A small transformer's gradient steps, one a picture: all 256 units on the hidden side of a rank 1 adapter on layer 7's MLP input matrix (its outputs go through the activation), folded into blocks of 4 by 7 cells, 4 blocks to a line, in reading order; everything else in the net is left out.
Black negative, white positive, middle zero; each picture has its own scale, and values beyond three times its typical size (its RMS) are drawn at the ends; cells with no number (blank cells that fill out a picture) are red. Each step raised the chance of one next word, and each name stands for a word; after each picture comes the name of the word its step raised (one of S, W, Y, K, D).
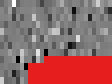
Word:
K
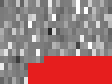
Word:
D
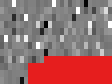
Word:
K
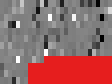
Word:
K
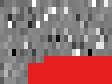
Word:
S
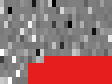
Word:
D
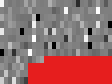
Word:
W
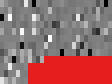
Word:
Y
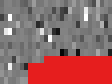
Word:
Y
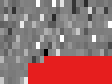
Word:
K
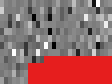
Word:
S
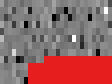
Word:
S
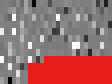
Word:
Y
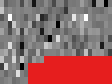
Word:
Y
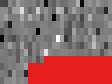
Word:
Y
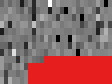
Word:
S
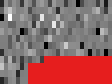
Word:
W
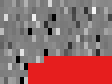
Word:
K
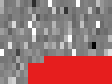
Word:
D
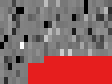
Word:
Y
